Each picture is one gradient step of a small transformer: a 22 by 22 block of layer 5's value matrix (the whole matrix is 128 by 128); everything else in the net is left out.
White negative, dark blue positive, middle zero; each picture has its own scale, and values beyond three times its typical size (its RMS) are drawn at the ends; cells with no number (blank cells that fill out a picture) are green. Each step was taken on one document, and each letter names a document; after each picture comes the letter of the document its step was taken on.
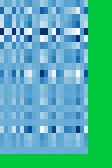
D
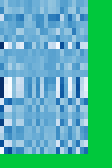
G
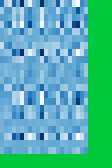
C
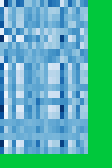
G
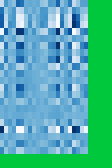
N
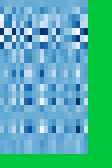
D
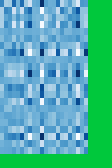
C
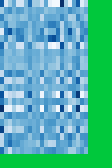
G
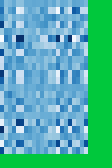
N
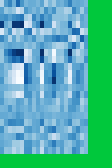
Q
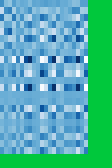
D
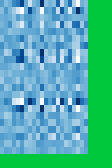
C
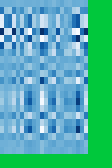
D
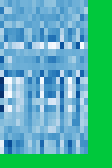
G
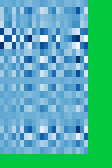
D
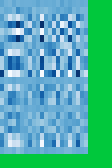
Q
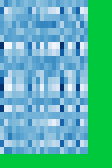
G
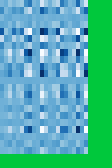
D
